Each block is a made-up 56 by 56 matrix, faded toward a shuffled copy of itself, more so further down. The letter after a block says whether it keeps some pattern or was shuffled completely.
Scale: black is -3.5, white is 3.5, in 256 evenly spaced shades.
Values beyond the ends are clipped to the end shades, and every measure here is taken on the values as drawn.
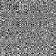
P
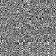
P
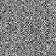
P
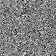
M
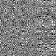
P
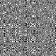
P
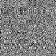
P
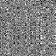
P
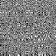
P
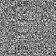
P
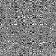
P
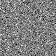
M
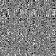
P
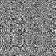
P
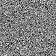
M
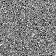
M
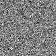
M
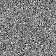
M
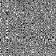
P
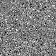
M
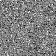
M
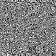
P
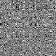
P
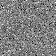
M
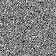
M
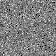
M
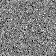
M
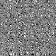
P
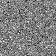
M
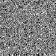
P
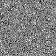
P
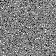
M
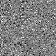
P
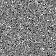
M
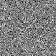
P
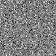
P
